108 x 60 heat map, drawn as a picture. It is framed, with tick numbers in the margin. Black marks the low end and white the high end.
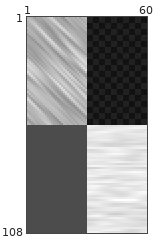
It is made of 2 by 2 panels. Panel 1,1: high, slanting down to the right. Panel 1,2: very low, checkered, faint in contrast. Panel 2,1: low, flat. Panel 2,2: very high, streaked across, faint in contrast.
